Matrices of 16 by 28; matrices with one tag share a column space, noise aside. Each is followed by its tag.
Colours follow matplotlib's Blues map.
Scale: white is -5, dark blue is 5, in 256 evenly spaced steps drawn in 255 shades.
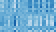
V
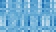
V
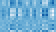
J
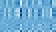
J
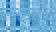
V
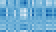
J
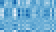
J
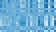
V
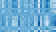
V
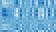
J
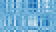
V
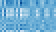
J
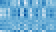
J
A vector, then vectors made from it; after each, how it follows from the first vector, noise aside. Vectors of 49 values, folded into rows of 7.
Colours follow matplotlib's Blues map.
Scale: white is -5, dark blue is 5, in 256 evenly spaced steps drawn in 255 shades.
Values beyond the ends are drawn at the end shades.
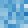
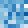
scaled up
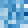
scaled up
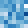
scaled up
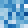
scaled up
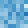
copied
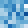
scaled up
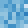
copied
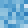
copied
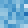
copied
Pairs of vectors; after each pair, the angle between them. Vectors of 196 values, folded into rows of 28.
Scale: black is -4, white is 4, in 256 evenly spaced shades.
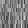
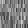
nearly parallel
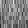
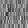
orthogonal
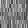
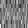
partly opposed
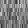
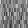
orthogonal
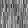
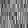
orthogonal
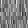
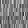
partly aligned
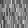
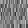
orthogonal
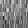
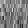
partly aligned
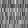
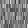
partly opposed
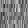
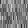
orthogonal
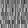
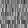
nearly parallel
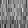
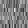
orthogonal
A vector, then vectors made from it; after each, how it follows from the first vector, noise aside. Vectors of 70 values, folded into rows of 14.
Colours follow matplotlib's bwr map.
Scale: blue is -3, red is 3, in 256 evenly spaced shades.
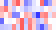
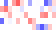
partly zeroed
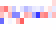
partly zeroed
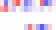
partly zeroed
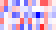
sign-scrambled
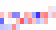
partly zeroed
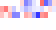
partly zeroed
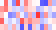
sign-scrambled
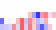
partly zeroed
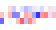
partly zeroed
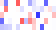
partly zeroed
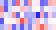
sign-scrambled
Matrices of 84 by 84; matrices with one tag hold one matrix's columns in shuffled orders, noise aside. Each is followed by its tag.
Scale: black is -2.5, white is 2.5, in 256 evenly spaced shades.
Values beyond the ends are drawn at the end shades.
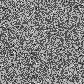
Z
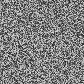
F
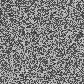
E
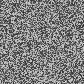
F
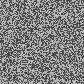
Z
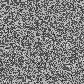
Z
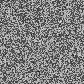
E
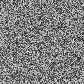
Z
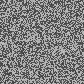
F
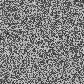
E
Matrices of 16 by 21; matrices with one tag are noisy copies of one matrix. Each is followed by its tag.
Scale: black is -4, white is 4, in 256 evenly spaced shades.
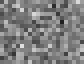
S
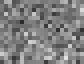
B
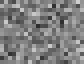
S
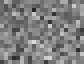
B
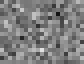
S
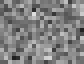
B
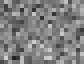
B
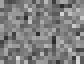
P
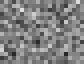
S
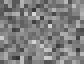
B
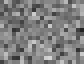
B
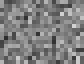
P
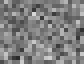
B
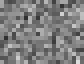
P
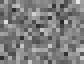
S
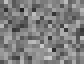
B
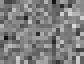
P
